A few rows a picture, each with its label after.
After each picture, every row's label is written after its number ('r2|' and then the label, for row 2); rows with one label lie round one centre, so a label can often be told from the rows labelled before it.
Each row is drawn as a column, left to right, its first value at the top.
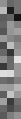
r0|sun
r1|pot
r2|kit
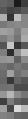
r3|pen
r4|pot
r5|pen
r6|pen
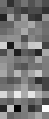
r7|pot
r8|pen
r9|pot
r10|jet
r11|pot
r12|pot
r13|pen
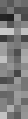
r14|kit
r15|kit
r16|jet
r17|kit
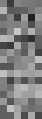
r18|sun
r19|pen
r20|kit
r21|jet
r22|kit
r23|jet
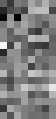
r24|pot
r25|pen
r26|kit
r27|jet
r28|sun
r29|sun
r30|sun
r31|jet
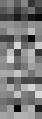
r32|kit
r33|kit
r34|pot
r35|kit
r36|kit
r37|pot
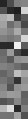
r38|pen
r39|pen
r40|pot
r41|sun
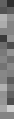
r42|jet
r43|pen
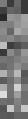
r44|pot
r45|pen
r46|jet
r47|pen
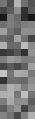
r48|pot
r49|jet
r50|sun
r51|pot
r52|kit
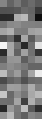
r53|pot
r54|kit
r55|jet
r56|pen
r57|jet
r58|pot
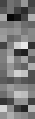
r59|pen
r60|kit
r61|pot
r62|pot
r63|pen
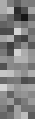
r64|sun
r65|sun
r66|kit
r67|kit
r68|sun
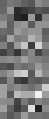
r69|jet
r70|sun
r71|pot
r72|pot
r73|pen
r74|pot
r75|jet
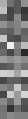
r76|sun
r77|pot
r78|jet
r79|pot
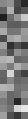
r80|kit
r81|sun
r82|pen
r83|pen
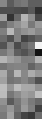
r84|jet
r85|kit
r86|jet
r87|jet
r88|jet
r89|pot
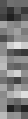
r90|kit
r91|pot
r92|pot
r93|pot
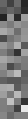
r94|kit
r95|jet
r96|pot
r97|pen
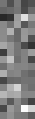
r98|pot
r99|kit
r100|jet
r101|pen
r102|pen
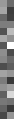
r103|sun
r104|pot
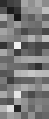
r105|pen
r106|pen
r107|pot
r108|sun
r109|sun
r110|sun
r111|sun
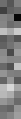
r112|jet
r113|jet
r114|kit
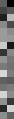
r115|pot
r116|pen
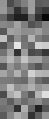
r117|sun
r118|kit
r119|pot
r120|kit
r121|sun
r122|pot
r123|pot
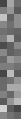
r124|pen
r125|sun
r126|jet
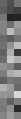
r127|jet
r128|kit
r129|pot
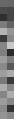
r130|kit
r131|pot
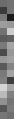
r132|jet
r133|kit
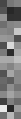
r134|pen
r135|pot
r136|kit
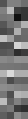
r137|sun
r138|sun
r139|pot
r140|pot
